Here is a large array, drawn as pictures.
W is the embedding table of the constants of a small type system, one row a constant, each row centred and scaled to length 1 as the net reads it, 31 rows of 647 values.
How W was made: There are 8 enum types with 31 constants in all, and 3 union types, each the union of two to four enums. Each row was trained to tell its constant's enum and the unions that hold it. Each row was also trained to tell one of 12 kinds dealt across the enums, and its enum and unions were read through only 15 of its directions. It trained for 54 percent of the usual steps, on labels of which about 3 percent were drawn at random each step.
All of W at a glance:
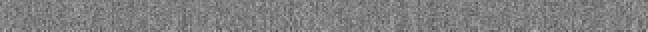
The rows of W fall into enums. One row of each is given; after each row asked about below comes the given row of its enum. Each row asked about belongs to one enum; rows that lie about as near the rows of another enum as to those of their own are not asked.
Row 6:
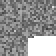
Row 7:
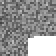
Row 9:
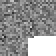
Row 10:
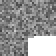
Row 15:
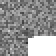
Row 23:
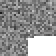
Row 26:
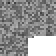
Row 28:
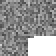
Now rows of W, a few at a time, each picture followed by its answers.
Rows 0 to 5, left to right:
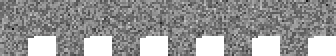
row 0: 23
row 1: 10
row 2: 10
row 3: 15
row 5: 26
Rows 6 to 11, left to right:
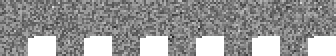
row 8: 7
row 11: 23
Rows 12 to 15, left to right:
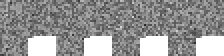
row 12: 6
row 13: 7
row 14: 10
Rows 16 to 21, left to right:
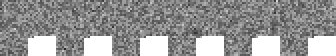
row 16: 23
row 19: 15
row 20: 15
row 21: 26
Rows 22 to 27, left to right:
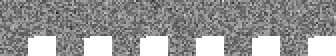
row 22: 26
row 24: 26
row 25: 23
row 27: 28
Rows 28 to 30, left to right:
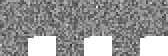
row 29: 10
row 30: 15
